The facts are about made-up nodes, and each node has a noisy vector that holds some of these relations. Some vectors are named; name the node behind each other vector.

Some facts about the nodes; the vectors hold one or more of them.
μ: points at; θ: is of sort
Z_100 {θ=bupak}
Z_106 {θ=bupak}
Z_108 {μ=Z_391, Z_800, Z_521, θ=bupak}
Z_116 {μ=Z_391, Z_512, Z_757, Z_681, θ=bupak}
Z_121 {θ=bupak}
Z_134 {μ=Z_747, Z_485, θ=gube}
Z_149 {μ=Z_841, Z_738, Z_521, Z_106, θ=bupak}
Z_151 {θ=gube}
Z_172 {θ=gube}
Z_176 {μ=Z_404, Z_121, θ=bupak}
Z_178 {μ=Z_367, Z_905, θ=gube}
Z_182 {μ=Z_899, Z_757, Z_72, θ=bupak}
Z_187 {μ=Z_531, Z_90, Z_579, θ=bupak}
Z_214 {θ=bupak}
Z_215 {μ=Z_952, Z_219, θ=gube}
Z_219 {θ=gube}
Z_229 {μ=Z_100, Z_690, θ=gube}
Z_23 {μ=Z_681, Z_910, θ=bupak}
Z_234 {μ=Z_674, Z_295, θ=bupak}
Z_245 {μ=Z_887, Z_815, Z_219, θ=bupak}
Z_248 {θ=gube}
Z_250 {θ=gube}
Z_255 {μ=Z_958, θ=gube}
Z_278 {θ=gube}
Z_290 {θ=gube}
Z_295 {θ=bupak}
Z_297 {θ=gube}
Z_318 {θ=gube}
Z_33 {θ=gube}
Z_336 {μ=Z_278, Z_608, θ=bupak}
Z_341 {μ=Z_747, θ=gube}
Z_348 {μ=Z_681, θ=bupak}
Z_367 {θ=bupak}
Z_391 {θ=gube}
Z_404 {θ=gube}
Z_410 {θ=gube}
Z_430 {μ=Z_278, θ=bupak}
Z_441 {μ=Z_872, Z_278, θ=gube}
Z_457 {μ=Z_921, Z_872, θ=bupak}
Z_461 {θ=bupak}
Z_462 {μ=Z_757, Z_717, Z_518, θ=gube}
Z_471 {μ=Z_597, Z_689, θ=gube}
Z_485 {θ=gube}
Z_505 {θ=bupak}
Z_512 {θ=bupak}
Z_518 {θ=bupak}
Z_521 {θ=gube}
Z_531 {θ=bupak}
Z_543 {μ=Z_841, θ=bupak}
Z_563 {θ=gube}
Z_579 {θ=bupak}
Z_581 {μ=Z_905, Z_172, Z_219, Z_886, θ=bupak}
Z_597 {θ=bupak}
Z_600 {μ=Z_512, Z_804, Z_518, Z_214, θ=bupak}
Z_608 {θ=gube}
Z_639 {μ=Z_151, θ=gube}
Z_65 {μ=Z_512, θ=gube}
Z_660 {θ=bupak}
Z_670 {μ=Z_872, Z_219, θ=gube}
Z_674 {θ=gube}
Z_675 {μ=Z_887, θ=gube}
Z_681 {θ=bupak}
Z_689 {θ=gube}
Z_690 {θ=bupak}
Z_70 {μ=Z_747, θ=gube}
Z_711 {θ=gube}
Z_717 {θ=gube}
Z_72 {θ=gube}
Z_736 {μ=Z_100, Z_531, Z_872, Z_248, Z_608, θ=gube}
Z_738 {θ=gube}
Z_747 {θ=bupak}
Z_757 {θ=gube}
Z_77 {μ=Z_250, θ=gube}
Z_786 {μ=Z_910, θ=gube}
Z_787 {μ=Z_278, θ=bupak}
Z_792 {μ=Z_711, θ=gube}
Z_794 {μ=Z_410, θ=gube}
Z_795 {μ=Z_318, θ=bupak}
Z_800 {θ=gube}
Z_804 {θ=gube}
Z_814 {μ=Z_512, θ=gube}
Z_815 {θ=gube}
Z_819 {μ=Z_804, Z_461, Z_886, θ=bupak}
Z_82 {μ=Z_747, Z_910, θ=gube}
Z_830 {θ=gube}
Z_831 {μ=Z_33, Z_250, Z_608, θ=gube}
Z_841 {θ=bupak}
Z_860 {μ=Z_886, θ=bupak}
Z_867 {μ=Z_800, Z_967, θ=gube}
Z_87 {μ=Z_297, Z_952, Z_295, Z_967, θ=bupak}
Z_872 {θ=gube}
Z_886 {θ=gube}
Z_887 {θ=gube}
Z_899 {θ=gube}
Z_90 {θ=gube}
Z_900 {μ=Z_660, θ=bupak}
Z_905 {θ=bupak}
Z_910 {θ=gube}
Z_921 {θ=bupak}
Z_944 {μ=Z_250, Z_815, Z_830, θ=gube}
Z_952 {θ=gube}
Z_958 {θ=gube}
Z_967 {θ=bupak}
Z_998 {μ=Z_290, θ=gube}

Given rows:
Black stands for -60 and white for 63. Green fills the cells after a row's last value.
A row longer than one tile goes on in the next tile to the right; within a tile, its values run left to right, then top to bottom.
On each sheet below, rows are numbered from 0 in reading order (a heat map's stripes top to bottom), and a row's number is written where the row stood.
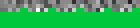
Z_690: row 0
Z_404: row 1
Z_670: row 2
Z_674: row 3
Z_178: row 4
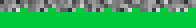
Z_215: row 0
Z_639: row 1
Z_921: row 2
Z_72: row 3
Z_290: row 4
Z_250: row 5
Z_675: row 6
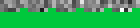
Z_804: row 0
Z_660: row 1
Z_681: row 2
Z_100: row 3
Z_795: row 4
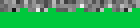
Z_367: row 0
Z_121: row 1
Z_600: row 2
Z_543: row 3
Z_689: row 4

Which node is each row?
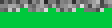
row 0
Z_471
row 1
Z_867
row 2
Z_441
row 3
Z_521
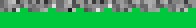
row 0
Z_608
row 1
Z_108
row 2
Z_151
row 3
Z_116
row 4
Z_717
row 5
Z_910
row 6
Z_563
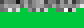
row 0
Z_944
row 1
Z_248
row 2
Z_187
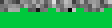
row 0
Z_462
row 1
Z_512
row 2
Z_219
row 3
Z_757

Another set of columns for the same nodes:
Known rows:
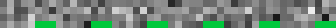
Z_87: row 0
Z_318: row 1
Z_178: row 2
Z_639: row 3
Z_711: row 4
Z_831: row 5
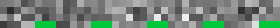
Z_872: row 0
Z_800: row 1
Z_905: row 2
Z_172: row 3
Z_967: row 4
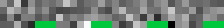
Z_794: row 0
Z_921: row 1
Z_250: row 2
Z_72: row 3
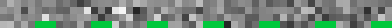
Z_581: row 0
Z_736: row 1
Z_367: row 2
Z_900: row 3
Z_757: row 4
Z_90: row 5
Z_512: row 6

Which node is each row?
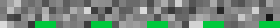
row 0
Z_795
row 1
Z_229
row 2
Z_215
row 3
Z_457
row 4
Z_33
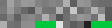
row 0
Z_505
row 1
Z_819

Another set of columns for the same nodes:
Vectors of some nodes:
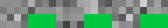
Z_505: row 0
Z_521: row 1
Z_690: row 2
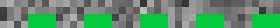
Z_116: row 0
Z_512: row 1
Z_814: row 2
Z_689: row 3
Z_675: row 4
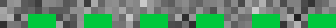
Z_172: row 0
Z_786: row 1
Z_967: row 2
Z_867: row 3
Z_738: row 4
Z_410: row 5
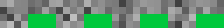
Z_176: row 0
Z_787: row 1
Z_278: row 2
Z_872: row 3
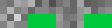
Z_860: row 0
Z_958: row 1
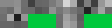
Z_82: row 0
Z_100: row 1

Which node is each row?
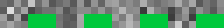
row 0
Z_245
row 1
Z_404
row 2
Z_921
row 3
Z_600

